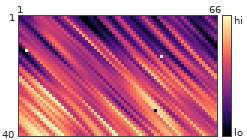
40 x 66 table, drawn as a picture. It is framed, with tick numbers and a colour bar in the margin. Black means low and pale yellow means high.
The bottom left is the ninth with the highest average. Three lone cells stand out: two far higher and one far lower than their neighbours. Values rise toward the bottom. Streaks slant down to the right.
